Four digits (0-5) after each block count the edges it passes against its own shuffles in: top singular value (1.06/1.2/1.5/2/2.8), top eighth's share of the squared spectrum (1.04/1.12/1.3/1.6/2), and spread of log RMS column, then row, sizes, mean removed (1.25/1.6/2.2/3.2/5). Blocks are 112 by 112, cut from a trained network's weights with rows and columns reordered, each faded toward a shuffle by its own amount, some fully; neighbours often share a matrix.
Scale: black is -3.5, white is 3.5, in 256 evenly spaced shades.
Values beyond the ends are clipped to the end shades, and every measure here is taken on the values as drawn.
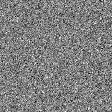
3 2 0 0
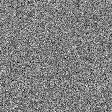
0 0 0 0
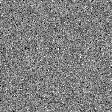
2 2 0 1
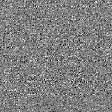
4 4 1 3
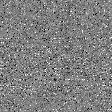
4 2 0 2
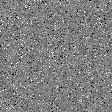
1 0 0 0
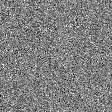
0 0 0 0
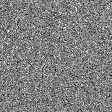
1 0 0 0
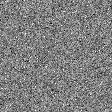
0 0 0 0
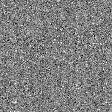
2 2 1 0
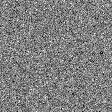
1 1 0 0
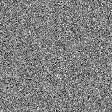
2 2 0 0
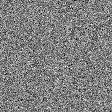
1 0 0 0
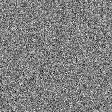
2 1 0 0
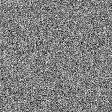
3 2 0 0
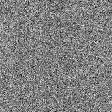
3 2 0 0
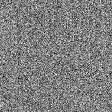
3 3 0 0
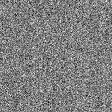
2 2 0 0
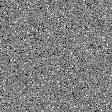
1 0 0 0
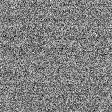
2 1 0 0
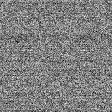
3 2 0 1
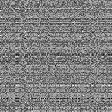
5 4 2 3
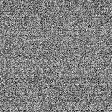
3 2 0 1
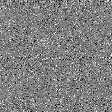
3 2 0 2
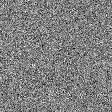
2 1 0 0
